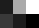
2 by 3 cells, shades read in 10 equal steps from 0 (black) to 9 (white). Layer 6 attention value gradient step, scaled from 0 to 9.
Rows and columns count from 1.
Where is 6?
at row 1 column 2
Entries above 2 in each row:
2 0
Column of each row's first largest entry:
3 1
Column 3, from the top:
9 0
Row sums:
16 3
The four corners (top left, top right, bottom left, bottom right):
1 9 2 0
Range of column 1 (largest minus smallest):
1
